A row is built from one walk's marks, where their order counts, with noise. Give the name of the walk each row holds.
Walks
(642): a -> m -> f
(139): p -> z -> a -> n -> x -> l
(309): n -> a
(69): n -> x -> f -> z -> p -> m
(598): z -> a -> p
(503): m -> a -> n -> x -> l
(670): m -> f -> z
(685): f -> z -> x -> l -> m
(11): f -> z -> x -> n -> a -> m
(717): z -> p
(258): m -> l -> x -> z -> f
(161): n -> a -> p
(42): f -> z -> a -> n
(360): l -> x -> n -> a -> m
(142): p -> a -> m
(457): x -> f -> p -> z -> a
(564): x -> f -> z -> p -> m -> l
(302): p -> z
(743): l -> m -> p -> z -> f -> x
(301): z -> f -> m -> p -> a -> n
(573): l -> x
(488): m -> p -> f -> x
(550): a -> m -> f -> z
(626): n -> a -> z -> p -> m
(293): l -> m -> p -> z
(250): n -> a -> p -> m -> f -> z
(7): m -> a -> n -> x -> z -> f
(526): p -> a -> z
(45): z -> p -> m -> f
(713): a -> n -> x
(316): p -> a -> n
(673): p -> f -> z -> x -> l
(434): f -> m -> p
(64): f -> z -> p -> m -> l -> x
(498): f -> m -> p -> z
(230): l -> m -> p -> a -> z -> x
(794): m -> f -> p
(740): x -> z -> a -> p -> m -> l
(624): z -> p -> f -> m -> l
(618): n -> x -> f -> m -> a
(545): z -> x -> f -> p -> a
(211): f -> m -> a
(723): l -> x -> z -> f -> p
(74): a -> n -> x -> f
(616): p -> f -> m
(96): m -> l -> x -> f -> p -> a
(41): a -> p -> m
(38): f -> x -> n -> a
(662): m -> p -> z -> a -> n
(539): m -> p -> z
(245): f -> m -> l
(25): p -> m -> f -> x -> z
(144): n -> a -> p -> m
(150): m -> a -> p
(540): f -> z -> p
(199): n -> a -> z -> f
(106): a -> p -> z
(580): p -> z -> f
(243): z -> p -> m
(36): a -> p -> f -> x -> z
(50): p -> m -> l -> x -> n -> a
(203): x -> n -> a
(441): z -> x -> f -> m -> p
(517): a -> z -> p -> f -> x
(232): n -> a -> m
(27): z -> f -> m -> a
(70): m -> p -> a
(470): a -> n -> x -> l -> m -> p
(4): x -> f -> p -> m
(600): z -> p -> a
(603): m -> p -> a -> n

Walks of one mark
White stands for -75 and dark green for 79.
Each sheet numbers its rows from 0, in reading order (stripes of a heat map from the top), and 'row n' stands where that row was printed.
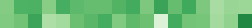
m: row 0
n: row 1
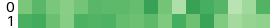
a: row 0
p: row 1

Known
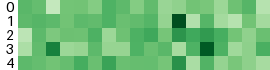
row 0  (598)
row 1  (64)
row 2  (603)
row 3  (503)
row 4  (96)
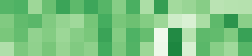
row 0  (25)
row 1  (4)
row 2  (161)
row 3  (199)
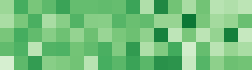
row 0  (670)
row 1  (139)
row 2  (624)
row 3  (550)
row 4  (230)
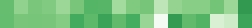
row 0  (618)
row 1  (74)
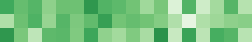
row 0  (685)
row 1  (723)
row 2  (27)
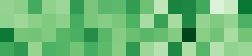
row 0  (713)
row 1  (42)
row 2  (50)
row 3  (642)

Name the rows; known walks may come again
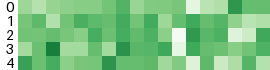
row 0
(457)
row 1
(526)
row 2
(74)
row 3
(360)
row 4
(685)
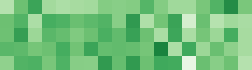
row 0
(740)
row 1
(550)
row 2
(41)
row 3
(96)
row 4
(293)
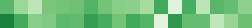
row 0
(545)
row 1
(470)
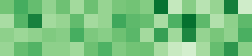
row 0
(624)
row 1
(503)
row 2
(42)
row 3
(4)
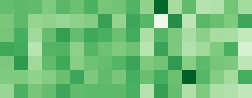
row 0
(64)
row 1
(161)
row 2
(580)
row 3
(45)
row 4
(150)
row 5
(316)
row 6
(670)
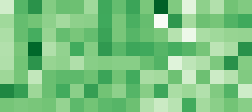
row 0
(743)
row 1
(232)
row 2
(723)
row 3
(573)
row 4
(564)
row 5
(36)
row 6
(434)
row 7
(11)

